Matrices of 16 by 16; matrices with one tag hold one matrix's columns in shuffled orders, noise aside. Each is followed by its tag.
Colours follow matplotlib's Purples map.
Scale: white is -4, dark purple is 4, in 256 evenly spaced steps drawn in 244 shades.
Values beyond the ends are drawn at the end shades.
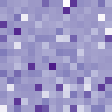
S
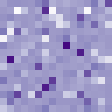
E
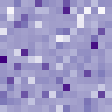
E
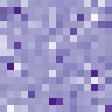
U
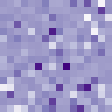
S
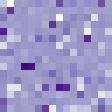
S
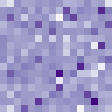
U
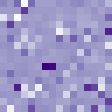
S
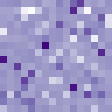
E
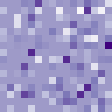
E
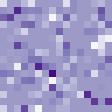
U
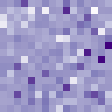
E
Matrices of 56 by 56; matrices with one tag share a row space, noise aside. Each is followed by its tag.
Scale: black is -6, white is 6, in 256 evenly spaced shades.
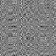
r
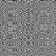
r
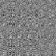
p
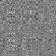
p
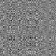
p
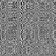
r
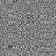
r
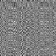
r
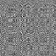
r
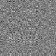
p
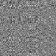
p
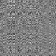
p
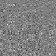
p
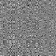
p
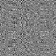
r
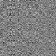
p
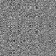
p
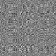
r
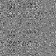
p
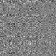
p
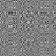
r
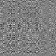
p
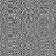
r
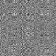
r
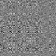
p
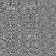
p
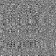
p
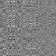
p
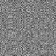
r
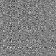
p
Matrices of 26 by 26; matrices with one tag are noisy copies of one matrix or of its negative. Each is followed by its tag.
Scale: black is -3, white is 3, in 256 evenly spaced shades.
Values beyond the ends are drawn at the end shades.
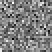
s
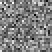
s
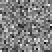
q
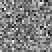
s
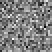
s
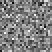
s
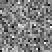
q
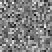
s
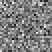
s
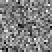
q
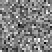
q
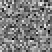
s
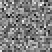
s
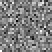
s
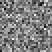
s
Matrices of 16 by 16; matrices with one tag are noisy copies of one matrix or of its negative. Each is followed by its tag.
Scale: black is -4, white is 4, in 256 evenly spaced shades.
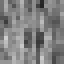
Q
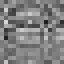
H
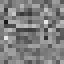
H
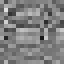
H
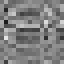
H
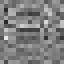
H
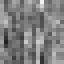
Q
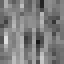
Q
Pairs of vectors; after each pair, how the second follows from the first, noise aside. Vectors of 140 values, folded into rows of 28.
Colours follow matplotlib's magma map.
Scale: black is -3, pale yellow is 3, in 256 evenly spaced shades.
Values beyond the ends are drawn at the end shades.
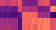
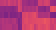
shrunk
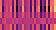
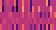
partly zeroed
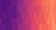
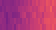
shrunk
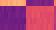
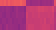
shrunk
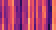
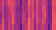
shrunk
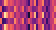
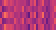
shrunk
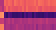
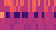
partly zeroed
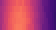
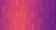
shrunk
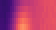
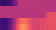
partly zeroed
